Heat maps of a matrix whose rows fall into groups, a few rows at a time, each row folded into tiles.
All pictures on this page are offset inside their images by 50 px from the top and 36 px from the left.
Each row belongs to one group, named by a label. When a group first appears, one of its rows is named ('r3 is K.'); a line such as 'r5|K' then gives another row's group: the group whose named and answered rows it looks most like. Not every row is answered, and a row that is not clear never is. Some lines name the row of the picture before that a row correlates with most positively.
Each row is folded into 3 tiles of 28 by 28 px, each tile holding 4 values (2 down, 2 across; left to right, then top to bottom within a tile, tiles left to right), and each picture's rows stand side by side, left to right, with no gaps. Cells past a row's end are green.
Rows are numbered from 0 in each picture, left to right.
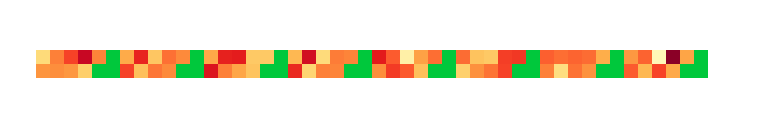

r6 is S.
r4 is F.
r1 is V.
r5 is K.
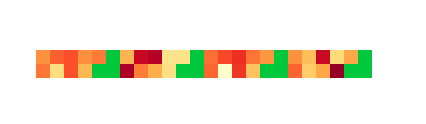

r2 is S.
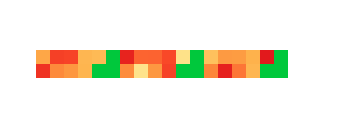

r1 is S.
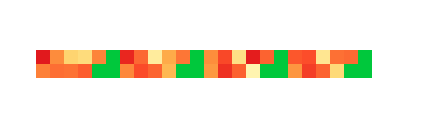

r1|F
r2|F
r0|F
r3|F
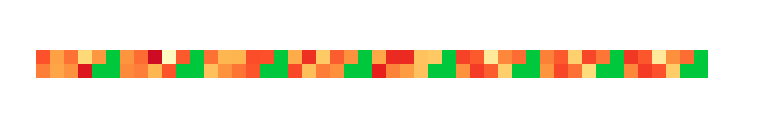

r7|F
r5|F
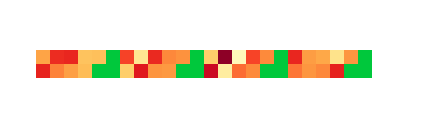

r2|V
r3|F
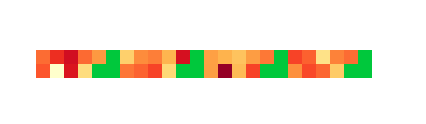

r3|F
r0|S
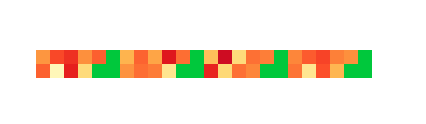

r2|V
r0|S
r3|S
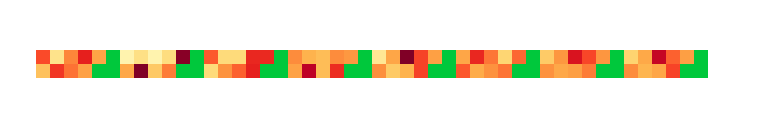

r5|V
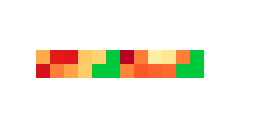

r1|F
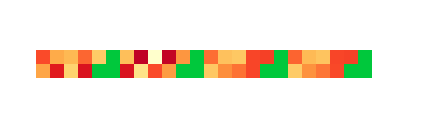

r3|K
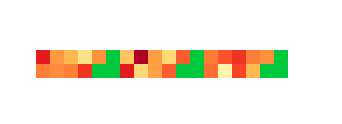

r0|F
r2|S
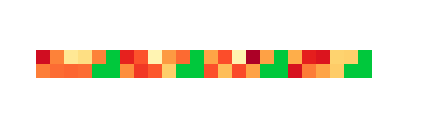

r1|F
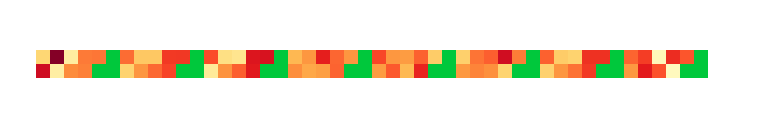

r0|V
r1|K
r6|K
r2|K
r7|F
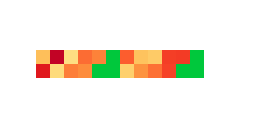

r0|V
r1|K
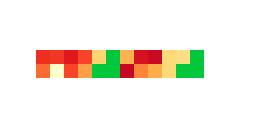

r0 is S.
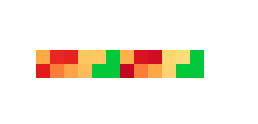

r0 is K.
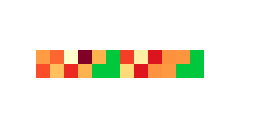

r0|V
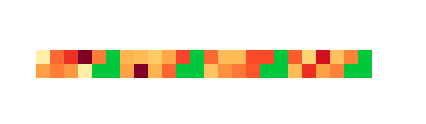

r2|K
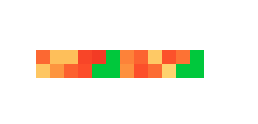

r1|F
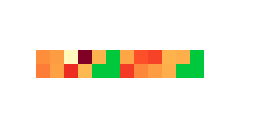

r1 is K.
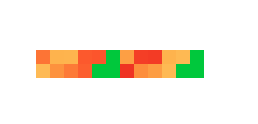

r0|K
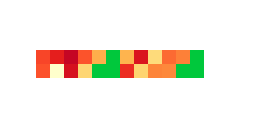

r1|V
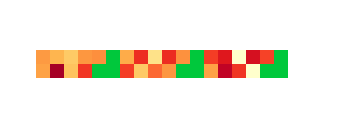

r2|F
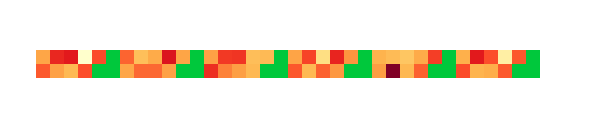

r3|V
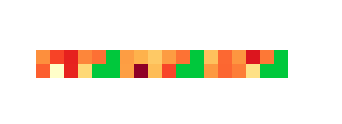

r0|S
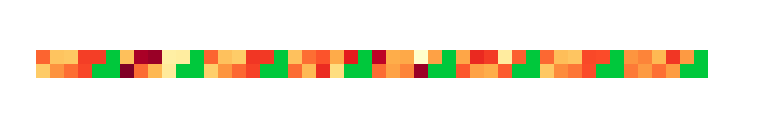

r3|S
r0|K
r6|K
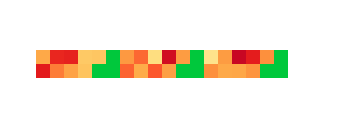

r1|V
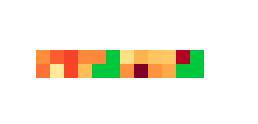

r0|S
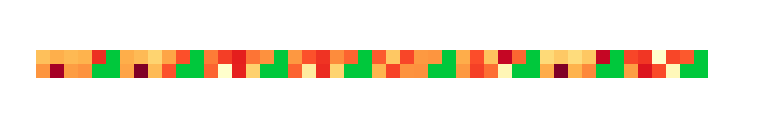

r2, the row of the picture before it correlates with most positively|0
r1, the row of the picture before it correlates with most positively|1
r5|F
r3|S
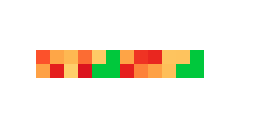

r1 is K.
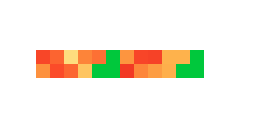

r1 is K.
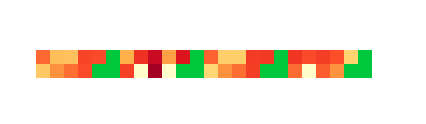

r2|K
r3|S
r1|S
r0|K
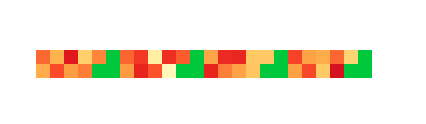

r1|F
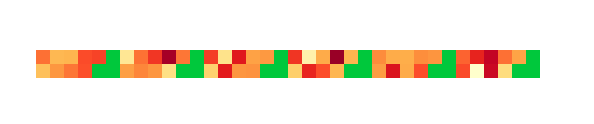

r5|S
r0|K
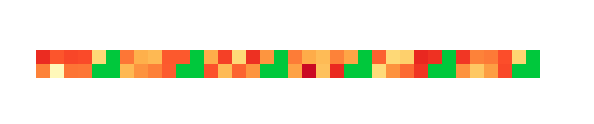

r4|K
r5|S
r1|K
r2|V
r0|S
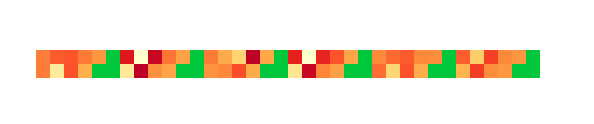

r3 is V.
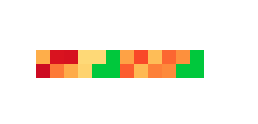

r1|V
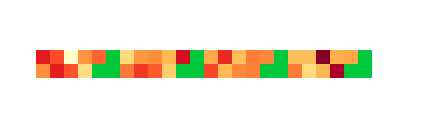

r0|F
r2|V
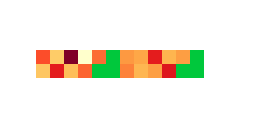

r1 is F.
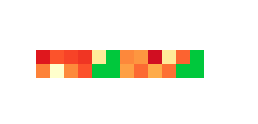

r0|S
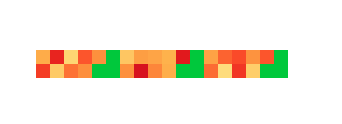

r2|S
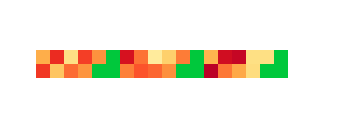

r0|V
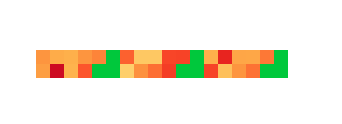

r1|K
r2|V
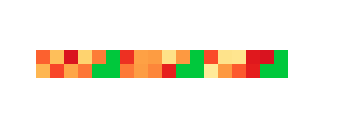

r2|K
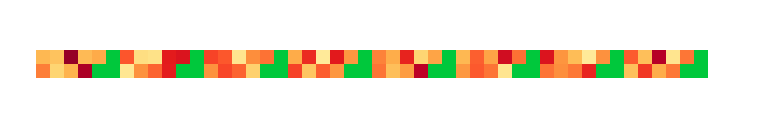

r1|K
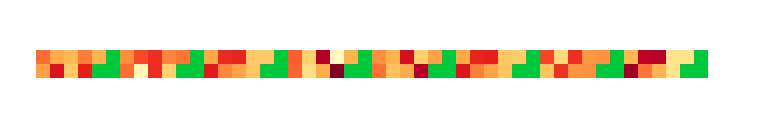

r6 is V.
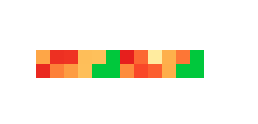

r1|F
